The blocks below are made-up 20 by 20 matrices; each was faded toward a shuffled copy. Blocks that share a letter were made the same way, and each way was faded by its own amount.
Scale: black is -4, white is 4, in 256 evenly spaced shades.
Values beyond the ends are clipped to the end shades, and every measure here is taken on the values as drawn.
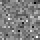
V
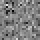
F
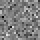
V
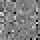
F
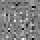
F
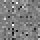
F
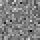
V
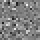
F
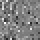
F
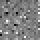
F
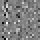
F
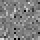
F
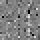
F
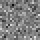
V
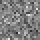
V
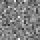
V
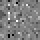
F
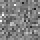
V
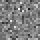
V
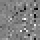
F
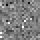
V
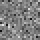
V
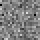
V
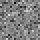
V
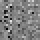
F
